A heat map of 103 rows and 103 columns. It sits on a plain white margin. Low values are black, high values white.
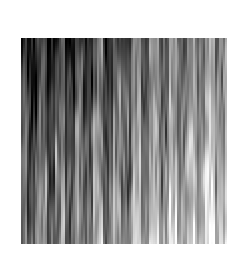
Ninth with the lowest average: top left. Grain: streaks running down. Slope: up to the bottom right. Stripes: upright, repeating 11 times. Average level on the scale: 50%.
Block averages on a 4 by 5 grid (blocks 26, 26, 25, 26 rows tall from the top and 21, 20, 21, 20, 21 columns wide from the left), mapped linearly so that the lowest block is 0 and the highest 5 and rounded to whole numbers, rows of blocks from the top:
01123
12234
22335
23345
